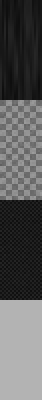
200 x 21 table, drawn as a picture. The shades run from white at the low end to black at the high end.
It is made of 4 by 1 panels. Panel 1,1: very high, streaked downward, faint in contrast. Panel 2,1: middling, checkered. Panel 3,1: very high, checkered, faint in contrast. Panel 4,1: low, flat.
